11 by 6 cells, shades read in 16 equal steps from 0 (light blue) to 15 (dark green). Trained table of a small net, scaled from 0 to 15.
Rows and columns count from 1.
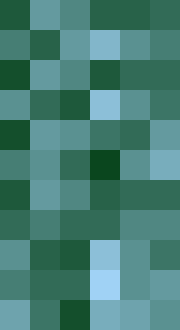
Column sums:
111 96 110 84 93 93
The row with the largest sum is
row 3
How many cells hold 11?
13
